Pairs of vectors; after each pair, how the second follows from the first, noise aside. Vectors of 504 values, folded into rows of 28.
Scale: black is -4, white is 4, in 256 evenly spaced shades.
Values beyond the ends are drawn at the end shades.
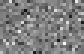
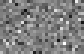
copied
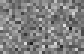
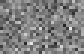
negated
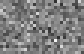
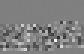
partly zeroed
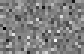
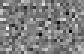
shuffled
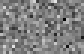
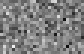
copied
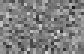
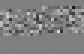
partly zeroed
